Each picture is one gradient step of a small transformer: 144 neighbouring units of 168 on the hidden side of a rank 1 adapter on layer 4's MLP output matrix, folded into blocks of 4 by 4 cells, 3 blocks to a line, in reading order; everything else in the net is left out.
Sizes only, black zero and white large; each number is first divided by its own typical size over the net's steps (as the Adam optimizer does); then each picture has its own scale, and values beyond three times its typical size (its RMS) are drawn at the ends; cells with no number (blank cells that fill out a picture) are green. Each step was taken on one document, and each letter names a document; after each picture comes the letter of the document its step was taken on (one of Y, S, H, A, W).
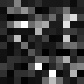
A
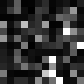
A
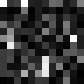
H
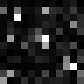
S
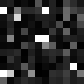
S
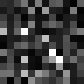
H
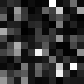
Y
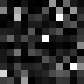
Y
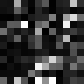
A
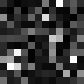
H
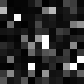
S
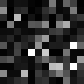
Y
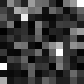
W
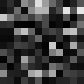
W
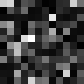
H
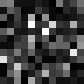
H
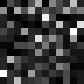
W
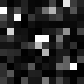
S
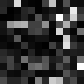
A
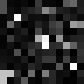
S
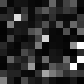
S
